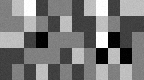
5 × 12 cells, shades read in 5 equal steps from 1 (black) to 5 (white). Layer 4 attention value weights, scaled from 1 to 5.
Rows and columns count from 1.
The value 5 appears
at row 1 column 3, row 1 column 9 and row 3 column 9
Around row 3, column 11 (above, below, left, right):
2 1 1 3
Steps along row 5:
up down up down up down up up down up down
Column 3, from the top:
5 4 2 3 2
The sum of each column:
14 16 16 13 13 15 13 14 19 13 13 15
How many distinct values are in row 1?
4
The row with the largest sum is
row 1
